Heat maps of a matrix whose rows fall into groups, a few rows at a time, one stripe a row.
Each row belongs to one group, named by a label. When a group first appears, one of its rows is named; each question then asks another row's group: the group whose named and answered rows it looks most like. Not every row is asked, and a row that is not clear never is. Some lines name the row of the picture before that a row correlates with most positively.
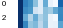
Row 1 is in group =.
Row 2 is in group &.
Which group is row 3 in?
&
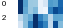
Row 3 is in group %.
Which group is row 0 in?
=
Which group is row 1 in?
=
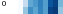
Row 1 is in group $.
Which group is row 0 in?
$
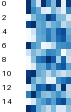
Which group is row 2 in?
%
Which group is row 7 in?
%
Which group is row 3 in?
&
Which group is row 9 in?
$
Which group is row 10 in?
&
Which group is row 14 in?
$
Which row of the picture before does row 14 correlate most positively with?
0
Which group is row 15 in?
&
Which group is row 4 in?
$
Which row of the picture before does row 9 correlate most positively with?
0
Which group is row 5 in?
$
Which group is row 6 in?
=
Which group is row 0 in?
&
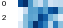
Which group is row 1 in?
$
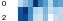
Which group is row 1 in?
&
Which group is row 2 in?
&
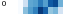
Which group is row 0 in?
$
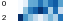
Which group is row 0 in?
$
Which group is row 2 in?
=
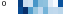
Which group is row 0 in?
&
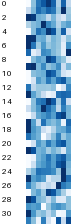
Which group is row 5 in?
&
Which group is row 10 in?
%
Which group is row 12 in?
&
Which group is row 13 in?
=
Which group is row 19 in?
=
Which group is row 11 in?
$
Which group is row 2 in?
&
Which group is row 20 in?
$
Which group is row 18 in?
=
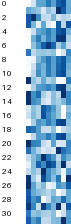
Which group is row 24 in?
%
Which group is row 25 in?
&
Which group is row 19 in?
$
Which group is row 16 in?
%
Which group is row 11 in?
&
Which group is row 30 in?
&
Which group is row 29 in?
&
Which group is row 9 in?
$
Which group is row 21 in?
=
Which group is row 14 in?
=
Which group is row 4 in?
$
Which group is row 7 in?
&
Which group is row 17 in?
$
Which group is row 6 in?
%
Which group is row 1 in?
=
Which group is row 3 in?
=
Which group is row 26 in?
=
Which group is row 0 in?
$
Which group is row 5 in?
$
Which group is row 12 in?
$
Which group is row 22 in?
%
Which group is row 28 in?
=
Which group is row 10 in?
$
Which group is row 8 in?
$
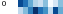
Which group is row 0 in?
&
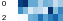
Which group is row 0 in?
&
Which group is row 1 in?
=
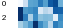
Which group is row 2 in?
&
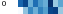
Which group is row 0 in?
&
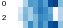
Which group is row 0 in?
$
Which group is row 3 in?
$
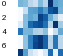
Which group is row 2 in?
%
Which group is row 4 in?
&
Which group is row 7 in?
=
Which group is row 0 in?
=
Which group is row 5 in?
%
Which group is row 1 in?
$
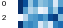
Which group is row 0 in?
&
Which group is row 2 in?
$
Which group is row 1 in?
=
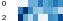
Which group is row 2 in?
=
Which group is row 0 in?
$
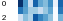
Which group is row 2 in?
%
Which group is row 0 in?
&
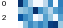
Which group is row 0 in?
=
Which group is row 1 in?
%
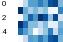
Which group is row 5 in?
$
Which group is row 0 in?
$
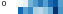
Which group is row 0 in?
$
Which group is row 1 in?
=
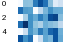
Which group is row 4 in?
$
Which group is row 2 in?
$
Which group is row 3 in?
&
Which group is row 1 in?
=
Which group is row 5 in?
=
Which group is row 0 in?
%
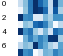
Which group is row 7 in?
=
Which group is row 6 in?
%
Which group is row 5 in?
$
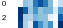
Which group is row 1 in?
&
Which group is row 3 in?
&
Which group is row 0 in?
%
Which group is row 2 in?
&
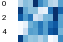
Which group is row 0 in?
%
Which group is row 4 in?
$
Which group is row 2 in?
=
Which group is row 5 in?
&
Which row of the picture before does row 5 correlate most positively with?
2
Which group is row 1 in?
=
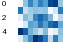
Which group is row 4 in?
&
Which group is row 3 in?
$
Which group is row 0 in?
$
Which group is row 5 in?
%
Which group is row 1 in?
&
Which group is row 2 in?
%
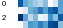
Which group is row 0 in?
&
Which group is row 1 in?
$
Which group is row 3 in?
$
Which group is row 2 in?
=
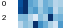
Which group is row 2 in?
=
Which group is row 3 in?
%
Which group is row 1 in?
&
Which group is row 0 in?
&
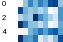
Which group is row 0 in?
$
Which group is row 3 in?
&
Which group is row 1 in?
&
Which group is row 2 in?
%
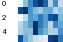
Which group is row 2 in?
$
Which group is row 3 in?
%
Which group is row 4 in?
%
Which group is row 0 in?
%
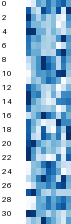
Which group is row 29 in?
$
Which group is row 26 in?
$
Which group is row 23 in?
%
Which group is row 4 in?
&
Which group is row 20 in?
&
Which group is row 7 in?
=
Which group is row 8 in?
%
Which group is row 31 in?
%
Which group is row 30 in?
&
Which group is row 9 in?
%
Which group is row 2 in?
&
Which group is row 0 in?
$
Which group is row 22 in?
=
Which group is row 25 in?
%
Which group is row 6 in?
&
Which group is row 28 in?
$
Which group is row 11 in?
%
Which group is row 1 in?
&
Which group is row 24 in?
%
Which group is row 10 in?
$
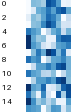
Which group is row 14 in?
&
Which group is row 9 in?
$
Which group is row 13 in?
=
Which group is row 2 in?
%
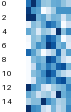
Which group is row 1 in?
=
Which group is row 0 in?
&
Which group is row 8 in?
%
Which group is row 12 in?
=
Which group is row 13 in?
=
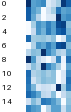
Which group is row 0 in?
=
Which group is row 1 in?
=
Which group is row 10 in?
&
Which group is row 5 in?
&
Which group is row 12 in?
=
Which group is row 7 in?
%
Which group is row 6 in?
$
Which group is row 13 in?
&
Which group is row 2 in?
=
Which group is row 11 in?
&
